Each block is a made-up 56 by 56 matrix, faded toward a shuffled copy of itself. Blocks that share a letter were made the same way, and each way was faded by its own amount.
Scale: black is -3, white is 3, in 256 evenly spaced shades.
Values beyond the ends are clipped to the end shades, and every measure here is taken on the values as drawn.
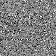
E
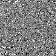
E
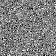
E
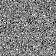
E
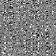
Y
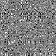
Y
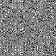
Y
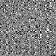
Y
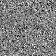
E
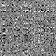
Y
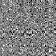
Y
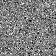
E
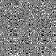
Y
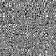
Y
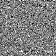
E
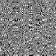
Y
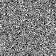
E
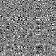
Y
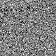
E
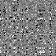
Y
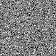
E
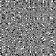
Y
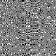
Y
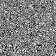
E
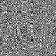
Y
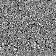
E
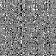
Y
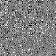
Y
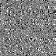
Y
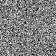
E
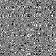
Y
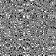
Y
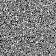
E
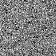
E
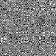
Y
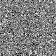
E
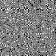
Y
